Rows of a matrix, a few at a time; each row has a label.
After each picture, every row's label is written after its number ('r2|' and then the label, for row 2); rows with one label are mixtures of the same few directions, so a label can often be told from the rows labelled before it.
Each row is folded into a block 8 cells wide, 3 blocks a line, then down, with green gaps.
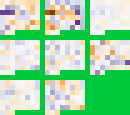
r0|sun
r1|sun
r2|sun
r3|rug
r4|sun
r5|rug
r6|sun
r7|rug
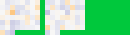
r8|sun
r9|rug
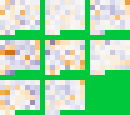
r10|rug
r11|rug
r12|sun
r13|sun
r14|rug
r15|rug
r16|sun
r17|sun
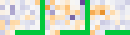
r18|sun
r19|sun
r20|sun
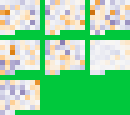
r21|sun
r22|rug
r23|rug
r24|sun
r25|rug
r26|sun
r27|sun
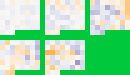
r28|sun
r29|rug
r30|sun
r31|sun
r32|sun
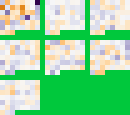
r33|sun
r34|sun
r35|rug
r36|sun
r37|rug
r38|sun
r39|sun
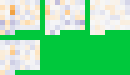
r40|sun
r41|rug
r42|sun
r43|sun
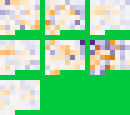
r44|rug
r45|sun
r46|sun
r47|sun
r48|sun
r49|rug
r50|sun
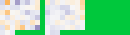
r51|rug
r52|sun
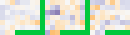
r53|rug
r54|sun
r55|rug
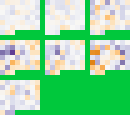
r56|sun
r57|rug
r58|rug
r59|sun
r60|sun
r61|sun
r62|sun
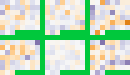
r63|rug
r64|rug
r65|rug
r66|sun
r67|sun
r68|rug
